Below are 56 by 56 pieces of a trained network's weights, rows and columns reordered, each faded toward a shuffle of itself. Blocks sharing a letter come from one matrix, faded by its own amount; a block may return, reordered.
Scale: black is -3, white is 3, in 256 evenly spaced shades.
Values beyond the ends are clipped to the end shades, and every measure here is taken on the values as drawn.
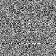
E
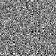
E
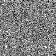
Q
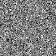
Q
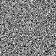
Q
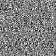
E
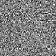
E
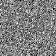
Q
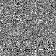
E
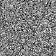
Q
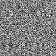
E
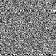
E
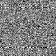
E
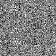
Q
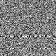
E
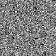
E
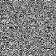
E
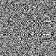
E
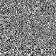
E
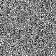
Q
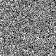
Q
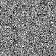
Q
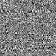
E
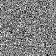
Q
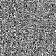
Q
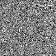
Q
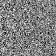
Q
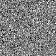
Q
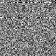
E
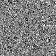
Q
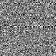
E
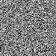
Q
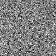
Q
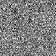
E
